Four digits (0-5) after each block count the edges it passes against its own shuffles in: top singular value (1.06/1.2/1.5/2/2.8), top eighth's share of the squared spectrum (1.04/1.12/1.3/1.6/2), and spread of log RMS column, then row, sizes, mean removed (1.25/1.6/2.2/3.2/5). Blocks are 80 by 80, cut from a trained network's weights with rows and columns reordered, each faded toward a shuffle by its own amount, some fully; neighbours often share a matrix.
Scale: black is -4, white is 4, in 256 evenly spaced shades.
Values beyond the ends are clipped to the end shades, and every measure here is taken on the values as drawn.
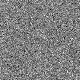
2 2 0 0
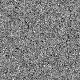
0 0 0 0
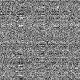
4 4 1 2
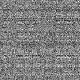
4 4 1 2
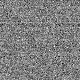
2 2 0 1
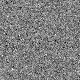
0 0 0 0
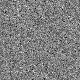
0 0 0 0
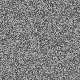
0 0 0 0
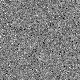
1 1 0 0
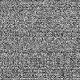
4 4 1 2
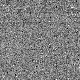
1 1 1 0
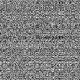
4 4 2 2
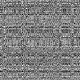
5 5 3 3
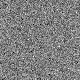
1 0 0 0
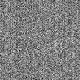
3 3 0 0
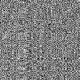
4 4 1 2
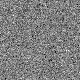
1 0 0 0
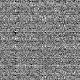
4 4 2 2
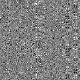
4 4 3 2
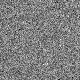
1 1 0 0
